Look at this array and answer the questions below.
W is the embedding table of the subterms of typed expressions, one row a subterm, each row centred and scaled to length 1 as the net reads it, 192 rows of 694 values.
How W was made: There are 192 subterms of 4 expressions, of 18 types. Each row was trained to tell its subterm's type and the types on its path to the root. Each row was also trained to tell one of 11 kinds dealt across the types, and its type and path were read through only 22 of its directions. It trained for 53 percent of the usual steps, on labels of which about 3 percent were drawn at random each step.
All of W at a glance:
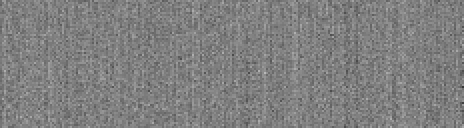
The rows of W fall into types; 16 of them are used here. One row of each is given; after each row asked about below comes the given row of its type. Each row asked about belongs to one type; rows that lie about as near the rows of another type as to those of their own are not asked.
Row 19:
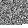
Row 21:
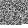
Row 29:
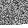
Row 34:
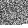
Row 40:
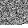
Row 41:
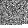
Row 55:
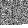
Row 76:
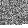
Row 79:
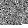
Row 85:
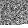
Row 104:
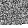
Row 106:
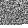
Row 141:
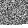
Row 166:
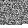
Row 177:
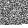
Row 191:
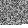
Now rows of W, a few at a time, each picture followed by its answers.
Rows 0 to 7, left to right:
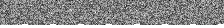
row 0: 106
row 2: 106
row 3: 34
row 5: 104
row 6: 141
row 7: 85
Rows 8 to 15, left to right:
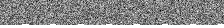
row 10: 191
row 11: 76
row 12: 29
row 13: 34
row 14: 34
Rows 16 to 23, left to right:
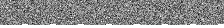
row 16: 191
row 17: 34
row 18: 76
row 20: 177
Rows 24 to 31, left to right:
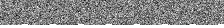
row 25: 55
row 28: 79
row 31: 76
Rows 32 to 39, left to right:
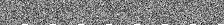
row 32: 40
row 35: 141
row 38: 55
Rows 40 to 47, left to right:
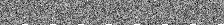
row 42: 104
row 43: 41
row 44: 34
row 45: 141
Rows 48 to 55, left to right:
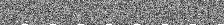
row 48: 85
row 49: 191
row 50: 79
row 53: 166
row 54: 29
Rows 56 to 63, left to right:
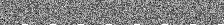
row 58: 41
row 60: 34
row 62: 76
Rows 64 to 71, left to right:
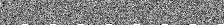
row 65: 141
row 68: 29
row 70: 55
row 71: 29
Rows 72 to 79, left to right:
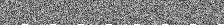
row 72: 55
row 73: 141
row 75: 41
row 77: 191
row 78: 40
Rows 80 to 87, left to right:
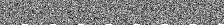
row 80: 104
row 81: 41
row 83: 21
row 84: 85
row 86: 21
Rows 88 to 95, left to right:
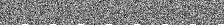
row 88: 29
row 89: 41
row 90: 76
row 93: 104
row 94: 191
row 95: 76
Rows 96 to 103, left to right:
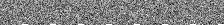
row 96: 106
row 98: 34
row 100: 79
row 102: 29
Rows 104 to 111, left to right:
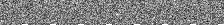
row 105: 19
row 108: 191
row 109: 166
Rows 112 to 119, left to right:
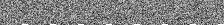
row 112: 40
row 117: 85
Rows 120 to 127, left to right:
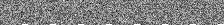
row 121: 41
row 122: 76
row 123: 21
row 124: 40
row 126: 41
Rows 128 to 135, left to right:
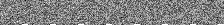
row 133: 41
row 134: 106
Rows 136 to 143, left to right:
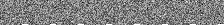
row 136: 166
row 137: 166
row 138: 34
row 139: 106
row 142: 85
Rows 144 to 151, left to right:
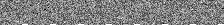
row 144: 40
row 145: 40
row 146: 85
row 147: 21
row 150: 41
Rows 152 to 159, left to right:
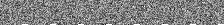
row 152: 21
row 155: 106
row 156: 55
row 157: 177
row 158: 55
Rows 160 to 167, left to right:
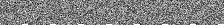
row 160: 19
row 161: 166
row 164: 21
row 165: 40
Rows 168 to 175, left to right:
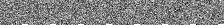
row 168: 104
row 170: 106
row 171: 106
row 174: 29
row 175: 40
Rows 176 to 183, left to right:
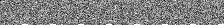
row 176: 40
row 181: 141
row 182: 34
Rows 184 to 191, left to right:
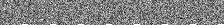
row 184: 55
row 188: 29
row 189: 29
